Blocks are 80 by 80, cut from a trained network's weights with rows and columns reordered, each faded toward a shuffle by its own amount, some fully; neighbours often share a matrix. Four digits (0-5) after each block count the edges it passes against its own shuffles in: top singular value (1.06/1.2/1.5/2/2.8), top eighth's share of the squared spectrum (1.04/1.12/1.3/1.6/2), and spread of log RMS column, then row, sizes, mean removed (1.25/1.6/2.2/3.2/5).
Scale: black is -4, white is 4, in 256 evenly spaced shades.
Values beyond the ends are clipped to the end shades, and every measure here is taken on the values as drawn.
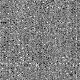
2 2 0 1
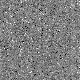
1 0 0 0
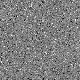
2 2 0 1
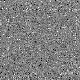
2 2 0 1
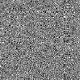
3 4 2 2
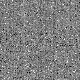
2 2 0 2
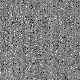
2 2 0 1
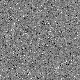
0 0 0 0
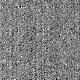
3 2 0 2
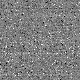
2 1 0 0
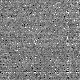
3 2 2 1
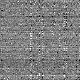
4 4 3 1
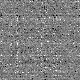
3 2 2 1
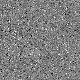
0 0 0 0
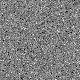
0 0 0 0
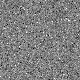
0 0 0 0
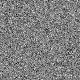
1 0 0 0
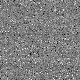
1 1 0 0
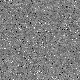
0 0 0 0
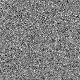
1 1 0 1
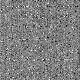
2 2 0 1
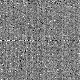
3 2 0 2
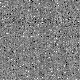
1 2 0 1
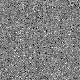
2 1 0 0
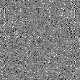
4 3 2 1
